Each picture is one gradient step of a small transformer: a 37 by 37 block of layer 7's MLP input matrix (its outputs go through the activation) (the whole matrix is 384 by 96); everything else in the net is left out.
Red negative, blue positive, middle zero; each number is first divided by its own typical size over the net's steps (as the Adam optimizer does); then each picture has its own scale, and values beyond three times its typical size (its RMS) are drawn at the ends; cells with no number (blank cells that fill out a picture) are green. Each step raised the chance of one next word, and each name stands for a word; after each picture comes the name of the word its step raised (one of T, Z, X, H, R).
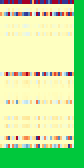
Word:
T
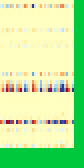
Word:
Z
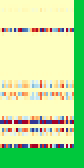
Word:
T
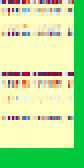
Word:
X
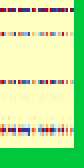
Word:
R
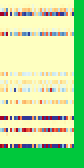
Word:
T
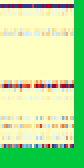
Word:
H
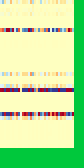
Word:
X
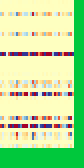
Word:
T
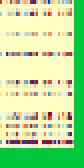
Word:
T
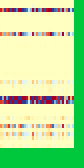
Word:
R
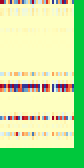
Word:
Z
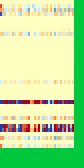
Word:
H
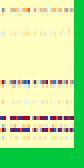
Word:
Z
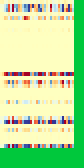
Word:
H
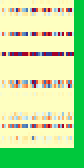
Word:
R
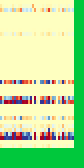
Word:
X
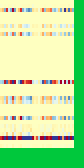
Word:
H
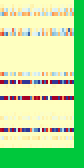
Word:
R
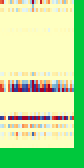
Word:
Z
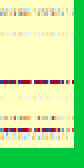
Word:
X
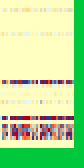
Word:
Z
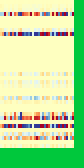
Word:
R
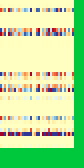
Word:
H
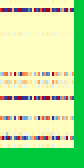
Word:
H
